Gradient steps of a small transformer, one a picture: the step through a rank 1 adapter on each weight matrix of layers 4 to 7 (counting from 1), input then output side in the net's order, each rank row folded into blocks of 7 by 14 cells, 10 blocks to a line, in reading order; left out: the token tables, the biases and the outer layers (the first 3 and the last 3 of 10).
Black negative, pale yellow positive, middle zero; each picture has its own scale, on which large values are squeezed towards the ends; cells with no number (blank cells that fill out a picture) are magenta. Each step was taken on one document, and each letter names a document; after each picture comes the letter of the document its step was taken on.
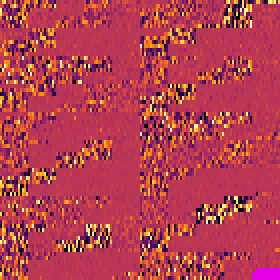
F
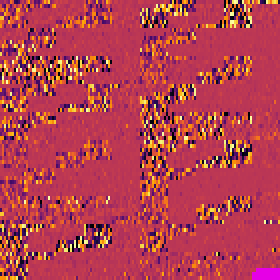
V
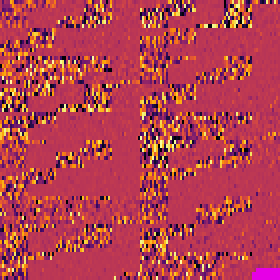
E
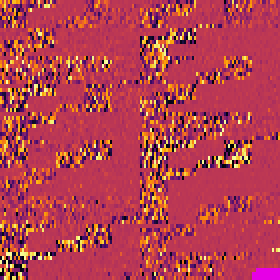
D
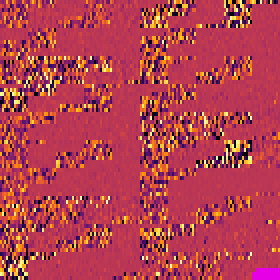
E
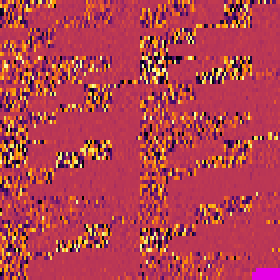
D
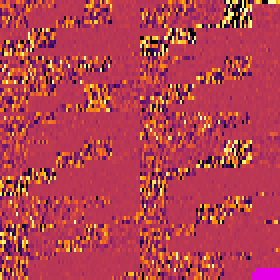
F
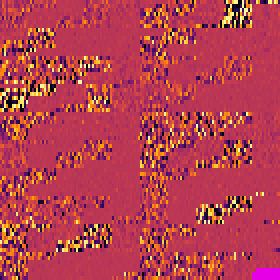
F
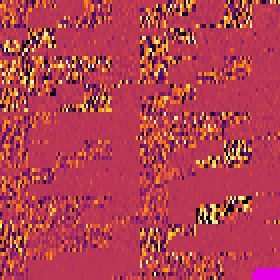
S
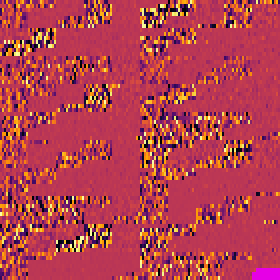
S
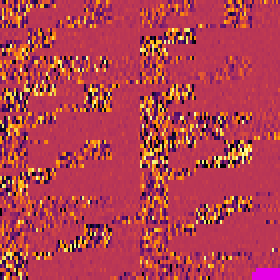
V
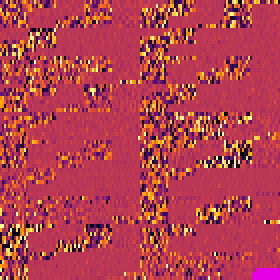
V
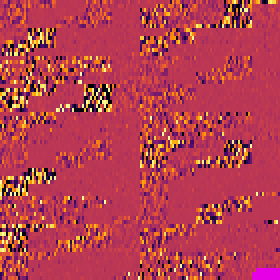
F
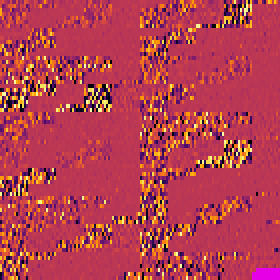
F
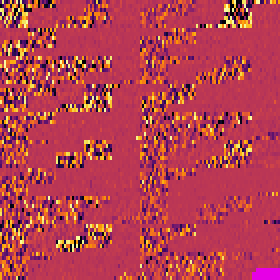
D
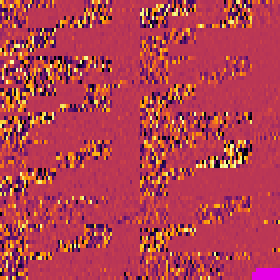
V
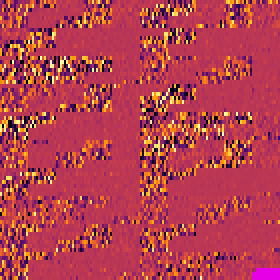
V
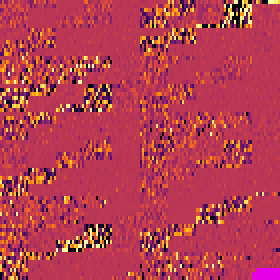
F
